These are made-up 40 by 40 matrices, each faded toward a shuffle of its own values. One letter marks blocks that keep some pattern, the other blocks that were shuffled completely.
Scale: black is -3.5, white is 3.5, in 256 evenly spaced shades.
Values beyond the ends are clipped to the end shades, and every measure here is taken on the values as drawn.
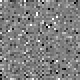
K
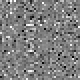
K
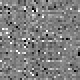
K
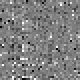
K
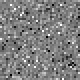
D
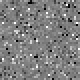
D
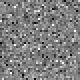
D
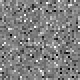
D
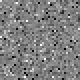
D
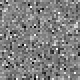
D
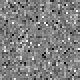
D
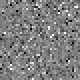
D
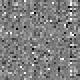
K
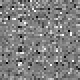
K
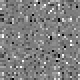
K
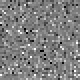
D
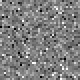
D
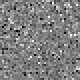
D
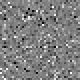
K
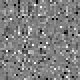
K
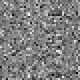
K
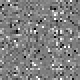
K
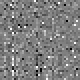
K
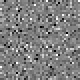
K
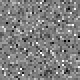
D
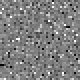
D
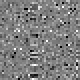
K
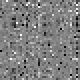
K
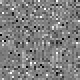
K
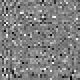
K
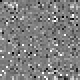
K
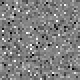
D
